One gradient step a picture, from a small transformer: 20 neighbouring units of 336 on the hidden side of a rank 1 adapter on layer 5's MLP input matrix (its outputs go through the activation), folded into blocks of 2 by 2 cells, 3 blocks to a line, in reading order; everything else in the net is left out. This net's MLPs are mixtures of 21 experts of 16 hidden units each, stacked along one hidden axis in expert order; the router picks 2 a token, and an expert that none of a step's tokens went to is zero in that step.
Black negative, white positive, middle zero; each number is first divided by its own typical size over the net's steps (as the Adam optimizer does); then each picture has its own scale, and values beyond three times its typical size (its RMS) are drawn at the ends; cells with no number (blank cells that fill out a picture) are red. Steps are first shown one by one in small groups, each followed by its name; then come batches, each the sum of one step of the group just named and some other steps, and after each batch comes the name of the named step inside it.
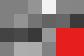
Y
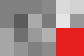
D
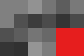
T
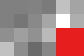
D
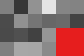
Y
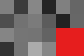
T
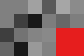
T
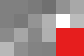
D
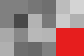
D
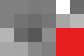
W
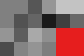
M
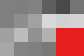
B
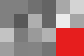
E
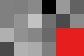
B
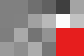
E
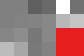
W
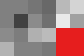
E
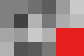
E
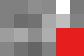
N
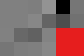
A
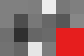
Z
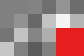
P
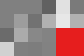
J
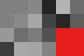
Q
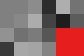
Q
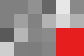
J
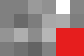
N
